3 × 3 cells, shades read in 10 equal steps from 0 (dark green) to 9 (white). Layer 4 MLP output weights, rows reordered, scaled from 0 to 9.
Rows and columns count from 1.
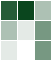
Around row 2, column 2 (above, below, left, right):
0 9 6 4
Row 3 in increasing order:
4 8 9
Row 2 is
6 8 4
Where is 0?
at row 1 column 2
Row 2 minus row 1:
5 8 -2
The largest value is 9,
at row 3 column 2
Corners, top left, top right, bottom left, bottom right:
1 6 8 4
